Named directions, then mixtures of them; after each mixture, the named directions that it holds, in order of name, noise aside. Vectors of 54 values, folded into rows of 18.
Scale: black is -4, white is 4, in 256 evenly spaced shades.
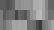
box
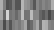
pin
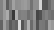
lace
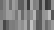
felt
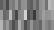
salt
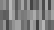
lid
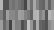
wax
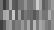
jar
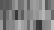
box, felt, salt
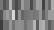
jar, lid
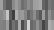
lace, lid, wax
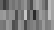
jar, salt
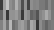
felt, pin, wax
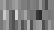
box, lace, lid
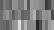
box, felt, lace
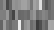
box, lace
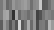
lace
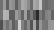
jar, lace, wax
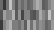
jar, pin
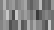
box, lace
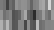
felt, lid, salt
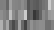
box, salt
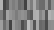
wax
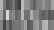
pin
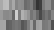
box, jar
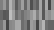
lid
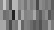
jar, lace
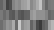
box, lace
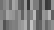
felt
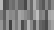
wax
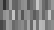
jar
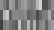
jar, lace
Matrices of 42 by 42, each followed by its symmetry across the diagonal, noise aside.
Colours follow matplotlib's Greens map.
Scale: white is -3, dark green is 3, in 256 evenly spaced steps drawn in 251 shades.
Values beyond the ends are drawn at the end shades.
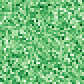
antisymmetric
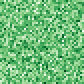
neither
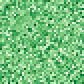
symmetric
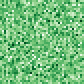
neither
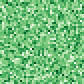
antisymmetric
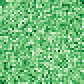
symmetric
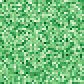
neither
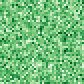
antisymmetric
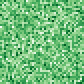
symmetric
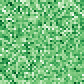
antisymmetric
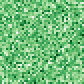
symmetric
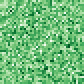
symmetric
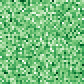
neither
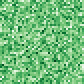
neither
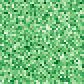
antisymmetric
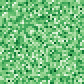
symmetric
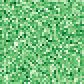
neither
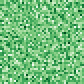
antisymmetric
